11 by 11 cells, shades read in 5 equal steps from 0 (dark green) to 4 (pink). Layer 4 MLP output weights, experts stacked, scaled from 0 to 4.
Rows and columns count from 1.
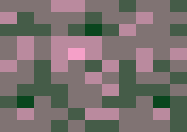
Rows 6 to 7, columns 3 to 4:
1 3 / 1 2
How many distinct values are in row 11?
2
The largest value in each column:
3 3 2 3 4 3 3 3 3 3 3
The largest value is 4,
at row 5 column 5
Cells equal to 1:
34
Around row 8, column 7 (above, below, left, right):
2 1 2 1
